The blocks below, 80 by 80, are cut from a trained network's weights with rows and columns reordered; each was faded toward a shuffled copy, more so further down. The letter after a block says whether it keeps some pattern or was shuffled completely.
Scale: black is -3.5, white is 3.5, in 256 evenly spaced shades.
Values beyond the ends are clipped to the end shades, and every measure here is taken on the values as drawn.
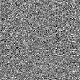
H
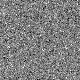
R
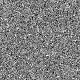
R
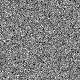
R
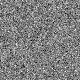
R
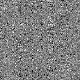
H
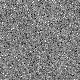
R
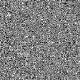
H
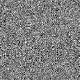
H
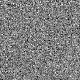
H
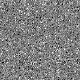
H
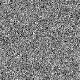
H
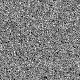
R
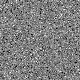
R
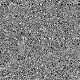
H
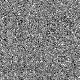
H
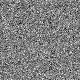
R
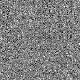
H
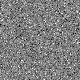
R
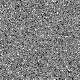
R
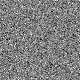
R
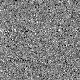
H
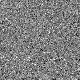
H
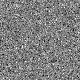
R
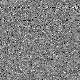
H
